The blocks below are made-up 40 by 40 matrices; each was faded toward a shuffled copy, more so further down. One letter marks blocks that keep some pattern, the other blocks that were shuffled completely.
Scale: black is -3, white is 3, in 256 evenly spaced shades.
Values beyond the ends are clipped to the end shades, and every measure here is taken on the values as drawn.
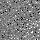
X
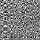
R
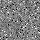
X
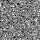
X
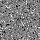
X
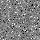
X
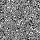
X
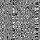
R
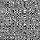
R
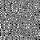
R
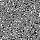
X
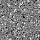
X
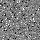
X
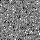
X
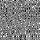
R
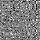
R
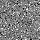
X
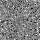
X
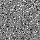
X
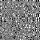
R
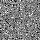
X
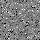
X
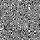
R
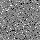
X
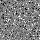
X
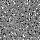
X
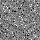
X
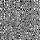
R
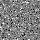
X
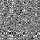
R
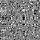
R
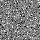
X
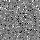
X
